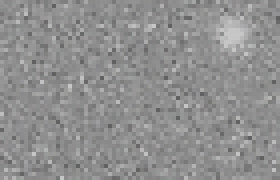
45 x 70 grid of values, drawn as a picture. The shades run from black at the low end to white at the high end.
There are no regular stripes. The top right is the ninth with the highest average. No single row or column stands out from its neighbours. No overall slope runs across the table. The distribution is heavy-tailed on both sides. One bump rises in the top right. The halves do not mirror each other.
